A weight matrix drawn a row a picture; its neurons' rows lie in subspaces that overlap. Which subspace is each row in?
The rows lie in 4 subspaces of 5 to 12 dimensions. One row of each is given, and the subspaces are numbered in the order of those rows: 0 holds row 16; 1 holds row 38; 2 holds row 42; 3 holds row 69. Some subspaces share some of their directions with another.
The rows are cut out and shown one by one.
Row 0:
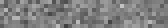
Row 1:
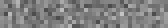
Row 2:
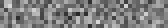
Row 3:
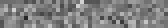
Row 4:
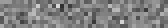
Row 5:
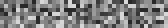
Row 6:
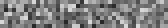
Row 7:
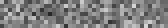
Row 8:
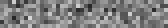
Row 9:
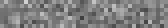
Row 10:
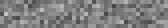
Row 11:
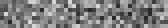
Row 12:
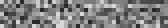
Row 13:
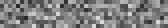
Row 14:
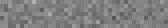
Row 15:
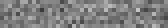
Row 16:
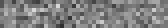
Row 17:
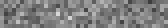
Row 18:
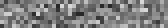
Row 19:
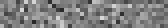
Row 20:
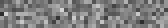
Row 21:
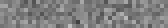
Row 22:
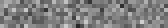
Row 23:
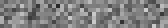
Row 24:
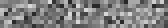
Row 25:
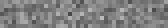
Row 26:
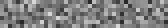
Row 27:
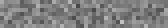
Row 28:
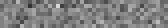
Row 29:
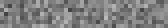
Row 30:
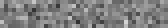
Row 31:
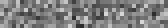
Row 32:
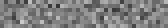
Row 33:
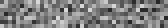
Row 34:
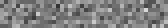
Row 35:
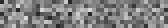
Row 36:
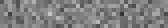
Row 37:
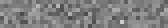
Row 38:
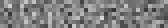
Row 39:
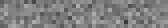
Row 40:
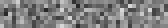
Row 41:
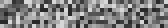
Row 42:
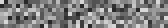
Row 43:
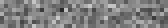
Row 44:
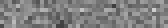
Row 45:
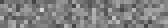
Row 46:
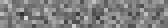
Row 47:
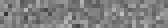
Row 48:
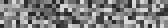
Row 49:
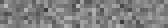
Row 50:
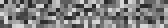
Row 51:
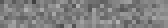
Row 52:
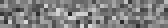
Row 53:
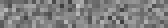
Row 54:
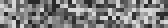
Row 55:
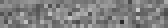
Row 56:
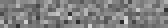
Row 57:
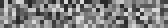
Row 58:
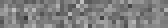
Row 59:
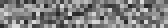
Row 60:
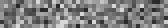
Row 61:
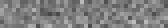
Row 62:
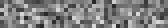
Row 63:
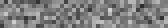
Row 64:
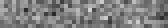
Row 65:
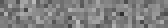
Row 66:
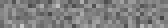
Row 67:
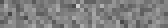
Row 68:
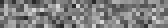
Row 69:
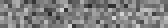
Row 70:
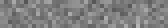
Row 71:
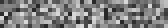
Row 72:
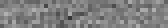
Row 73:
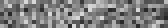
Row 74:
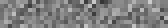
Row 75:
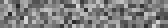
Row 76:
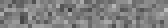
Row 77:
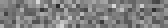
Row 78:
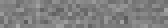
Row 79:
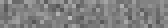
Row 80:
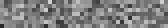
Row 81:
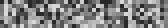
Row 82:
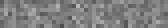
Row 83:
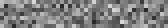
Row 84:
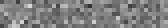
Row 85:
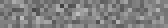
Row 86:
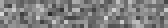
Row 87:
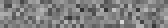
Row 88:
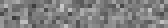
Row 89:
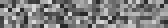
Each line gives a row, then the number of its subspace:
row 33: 2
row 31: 3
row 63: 2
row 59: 0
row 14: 3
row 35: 2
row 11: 3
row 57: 2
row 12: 2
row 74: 2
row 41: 2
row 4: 0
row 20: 3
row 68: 0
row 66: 2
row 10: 3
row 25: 1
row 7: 3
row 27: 3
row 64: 3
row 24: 3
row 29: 1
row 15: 3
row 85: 0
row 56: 0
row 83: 0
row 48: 3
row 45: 3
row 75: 3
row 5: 3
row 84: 2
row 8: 2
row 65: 3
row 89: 3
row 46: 3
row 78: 0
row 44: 2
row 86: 3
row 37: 0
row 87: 3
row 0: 3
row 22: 3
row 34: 2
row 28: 2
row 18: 0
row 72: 0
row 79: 2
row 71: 1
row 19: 3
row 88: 3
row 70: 2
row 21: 3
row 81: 2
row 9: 2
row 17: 2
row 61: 3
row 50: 2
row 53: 3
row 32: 2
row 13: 2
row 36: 3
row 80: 1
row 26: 3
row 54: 3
